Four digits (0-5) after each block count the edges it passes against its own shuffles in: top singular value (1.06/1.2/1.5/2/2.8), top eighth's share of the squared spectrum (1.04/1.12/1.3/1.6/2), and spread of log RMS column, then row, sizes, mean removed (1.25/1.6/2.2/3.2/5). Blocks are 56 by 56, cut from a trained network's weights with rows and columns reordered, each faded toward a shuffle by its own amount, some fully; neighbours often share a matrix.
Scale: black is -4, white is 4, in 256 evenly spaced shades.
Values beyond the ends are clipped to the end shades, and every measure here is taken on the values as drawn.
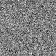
1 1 0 0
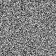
0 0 0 0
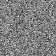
2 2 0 0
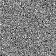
0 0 0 0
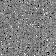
1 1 0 0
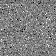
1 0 0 0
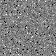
0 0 0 0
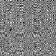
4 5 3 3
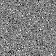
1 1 0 0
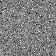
0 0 0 0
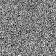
2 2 0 0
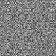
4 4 2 1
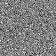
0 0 0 0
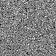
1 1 0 0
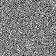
0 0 0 0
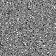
0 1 0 0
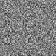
3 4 2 0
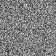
1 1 0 0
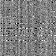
3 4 0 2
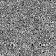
3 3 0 1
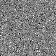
0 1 0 0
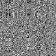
3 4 2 1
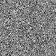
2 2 1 1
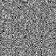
3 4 2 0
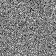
1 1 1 0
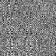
3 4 2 1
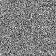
2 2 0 0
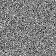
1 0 0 0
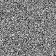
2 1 0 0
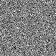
1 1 0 0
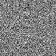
3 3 1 0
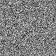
1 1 0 0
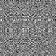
4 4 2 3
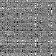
3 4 3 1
